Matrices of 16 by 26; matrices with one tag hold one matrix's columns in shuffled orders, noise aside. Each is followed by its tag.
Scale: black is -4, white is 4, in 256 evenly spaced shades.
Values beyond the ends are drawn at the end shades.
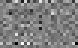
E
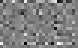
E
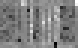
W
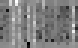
W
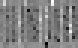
W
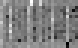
W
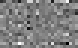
E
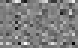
E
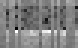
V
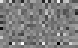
E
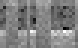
V
